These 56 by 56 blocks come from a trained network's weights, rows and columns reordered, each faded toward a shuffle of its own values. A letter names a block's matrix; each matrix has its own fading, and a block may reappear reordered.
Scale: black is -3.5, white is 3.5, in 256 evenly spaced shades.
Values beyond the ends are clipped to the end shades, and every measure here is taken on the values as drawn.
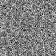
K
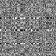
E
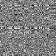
E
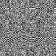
E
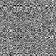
E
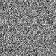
K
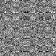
E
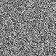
K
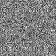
K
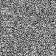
K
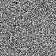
K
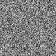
K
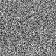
K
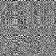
E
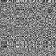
E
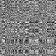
E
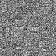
K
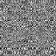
E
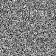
K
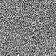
K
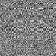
E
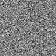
K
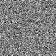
K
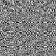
E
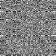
E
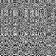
E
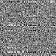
E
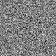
K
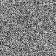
K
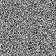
K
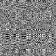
E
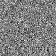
K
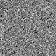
K
